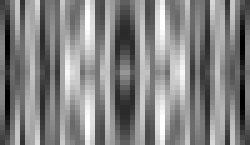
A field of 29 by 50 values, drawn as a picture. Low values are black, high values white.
Mirror symmetry: left to right and top to bottom. Grain: streaks running down. Slope: none. Histogram: bell-shaped.
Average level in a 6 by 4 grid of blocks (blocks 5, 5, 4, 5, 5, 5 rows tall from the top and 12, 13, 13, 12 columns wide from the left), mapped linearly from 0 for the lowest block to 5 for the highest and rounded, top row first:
2332 | 1441 | 0550 | 0550 | 1441 | 2332
